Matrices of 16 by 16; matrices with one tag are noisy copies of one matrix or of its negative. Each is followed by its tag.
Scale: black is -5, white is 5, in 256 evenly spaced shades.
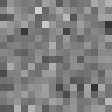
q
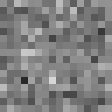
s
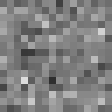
s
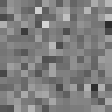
q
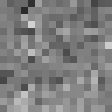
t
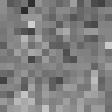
t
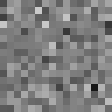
q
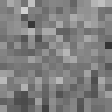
t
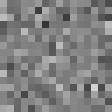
q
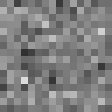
s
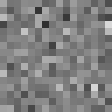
q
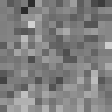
t
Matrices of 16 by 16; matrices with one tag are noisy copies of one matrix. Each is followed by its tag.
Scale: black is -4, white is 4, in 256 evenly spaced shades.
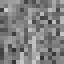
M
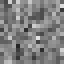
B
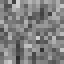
B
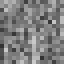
M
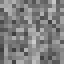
M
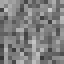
M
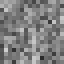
M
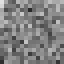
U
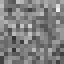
U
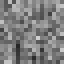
B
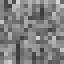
B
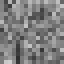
B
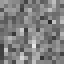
M
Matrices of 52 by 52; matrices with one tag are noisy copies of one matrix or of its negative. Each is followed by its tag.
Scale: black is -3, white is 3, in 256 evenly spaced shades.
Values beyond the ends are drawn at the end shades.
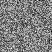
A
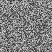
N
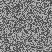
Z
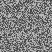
Z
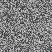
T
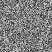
Z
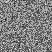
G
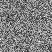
T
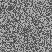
A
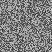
A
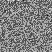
N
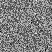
A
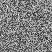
G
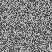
T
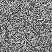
N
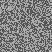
A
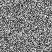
Z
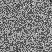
Z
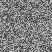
T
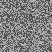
T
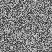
Z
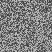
G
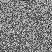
G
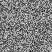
T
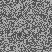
Z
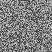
G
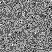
Z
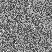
A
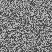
N
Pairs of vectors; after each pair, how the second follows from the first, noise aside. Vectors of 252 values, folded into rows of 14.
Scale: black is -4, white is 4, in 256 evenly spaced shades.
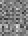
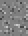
partly zeroed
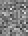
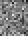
shuffled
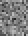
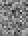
shuffled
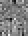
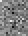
shuffled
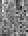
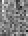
copied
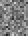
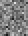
copied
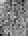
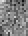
copied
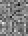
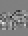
partly zeroed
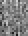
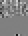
partly zeroed
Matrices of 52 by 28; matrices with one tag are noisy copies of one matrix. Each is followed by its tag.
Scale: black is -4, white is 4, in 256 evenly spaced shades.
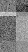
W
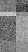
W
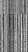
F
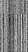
F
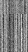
F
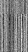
F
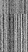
F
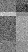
W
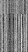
F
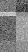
W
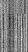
F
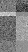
W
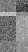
W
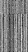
F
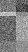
W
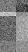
W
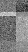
W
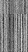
F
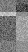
W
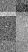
W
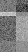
W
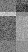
W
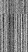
F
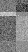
W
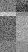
W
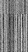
F
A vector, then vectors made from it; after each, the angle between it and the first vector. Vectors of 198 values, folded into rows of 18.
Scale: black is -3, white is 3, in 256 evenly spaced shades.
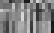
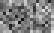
partly opposed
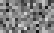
orthogonal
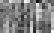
nearly opposite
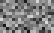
orthogonal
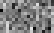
partly opposed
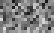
orthogonal
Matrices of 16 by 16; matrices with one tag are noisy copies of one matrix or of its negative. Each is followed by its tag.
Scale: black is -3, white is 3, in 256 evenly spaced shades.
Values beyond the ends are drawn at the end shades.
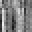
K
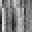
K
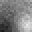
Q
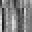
K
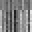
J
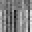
J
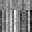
J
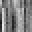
K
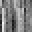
K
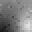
Q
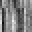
K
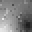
Q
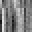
K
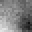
Q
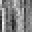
K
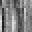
K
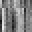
K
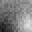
Q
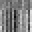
J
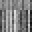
J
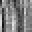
K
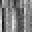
K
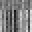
J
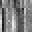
K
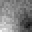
Q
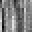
K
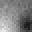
Q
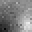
Q
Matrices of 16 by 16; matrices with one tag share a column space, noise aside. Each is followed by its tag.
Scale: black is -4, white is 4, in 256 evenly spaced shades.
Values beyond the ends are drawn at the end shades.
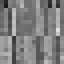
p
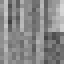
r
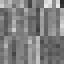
p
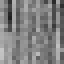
r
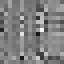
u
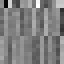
p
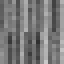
r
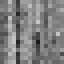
r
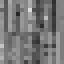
r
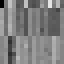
p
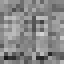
u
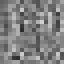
u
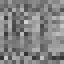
u
